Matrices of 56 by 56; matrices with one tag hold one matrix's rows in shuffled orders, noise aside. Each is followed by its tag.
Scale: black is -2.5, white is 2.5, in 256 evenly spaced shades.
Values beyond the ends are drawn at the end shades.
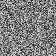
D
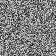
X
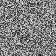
X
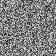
D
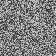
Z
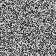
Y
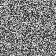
Y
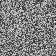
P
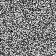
Y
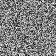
X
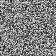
Y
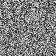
Z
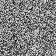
Z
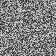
Y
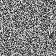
D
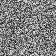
Z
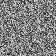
D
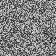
Z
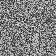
Z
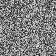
Z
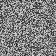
P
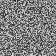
X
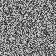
D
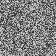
Z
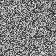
P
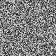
D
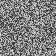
Z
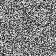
Y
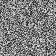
D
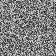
D
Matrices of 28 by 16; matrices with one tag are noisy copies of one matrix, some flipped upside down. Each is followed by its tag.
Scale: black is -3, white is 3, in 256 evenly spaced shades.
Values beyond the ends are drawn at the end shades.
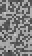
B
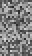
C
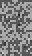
C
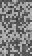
C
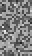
B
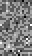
B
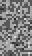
B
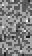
C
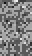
C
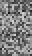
C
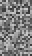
B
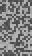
B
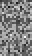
C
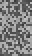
C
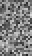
B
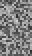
B
